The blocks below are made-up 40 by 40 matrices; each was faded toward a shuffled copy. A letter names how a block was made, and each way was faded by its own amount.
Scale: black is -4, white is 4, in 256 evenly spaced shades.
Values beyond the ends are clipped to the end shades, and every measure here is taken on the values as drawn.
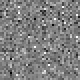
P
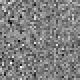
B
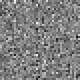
B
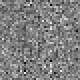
B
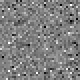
P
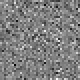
P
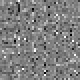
P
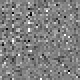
P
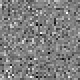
P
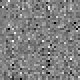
P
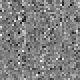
P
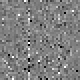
P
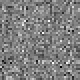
P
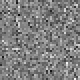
B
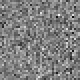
B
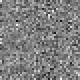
B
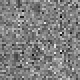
B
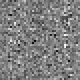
B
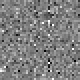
P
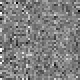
B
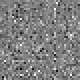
P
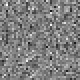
B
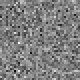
B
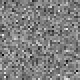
B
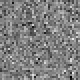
B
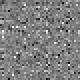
P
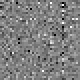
P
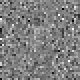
P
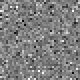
P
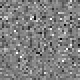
P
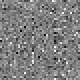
P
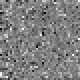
P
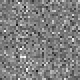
P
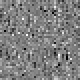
P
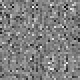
P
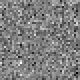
B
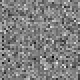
B
